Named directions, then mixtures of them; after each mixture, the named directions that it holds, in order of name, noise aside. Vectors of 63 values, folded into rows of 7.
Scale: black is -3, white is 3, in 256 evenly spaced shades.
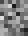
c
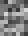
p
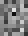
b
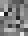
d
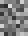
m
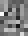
d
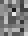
b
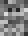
p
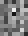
b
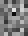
b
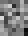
b, c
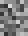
m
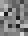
d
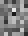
b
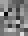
d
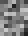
c, p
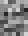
p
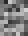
p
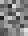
c
